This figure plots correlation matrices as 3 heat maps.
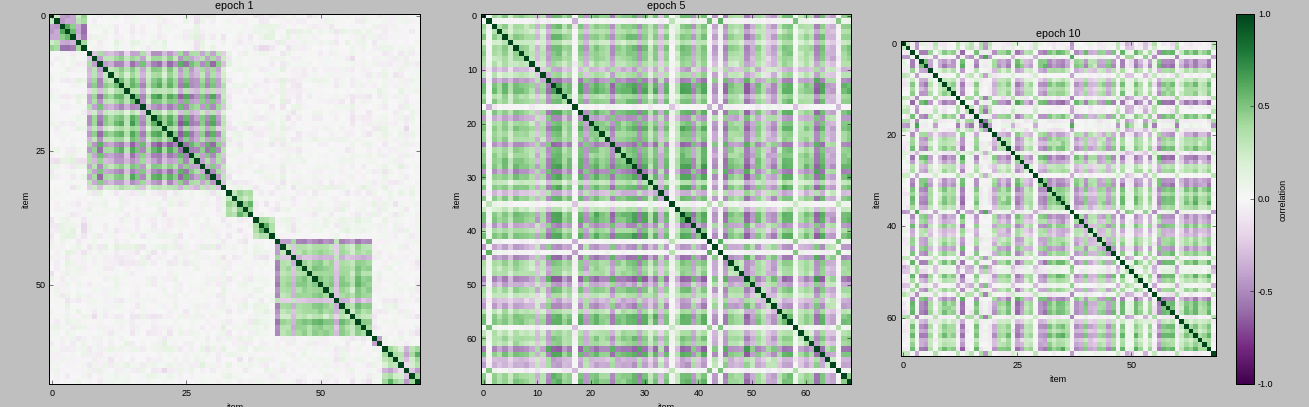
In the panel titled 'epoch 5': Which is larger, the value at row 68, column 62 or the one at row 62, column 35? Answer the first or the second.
the second
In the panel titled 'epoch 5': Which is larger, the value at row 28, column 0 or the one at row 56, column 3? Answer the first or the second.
the first
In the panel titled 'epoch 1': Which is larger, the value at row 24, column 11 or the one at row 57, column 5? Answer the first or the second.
the second
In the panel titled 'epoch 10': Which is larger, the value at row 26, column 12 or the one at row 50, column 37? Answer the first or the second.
the second
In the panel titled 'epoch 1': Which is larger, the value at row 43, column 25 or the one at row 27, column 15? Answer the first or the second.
the first
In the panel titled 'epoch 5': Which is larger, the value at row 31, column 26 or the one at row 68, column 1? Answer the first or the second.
the first
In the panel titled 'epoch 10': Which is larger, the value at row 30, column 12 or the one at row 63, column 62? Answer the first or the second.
the second
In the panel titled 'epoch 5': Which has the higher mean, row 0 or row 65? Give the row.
0
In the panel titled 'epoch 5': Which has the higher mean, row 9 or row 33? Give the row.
9
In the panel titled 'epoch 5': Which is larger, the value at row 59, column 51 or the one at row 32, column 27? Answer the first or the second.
the second
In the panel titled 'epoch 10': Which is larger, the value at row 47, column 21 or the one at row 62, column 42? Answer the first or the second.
the first
